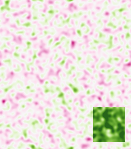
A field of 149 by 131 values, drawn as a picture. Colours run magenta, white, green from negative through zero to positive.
The halves do not mirror each other. The bottom right is the ninth with the highest average. An odd patch, higher than its surroundings, sits in the bottom right. There are no regular stripes. The values are skewed, with a long tail toward high values.
